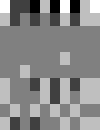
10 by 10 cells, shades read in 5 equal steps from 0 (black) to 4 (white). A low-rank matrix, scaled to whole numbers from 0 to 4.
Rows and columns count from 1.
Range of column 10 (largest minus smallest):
2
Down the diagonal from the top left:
4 1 2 2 2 2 3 2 2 3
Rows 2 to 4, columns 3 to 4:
2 1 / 2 2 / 2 2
